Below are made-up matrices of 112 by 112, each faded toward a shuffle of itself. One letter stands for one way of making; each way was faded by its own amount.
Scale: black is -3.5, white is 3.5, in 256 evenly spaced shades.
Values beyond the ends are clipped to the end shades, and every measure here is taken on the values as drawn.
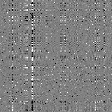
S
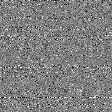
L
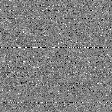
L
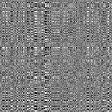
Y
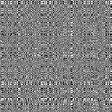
Y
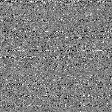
L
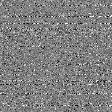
L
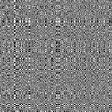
Y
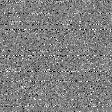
L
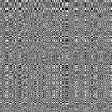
Y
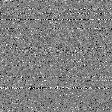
L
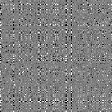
S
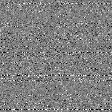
L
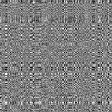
Y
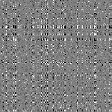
S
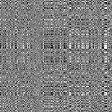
Y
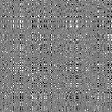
S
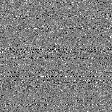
L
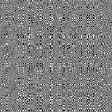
S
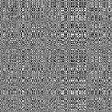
Y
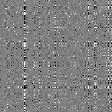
S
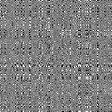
S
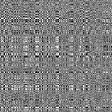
Y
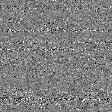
L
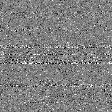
L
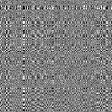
Y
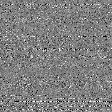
L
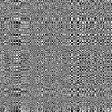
Y
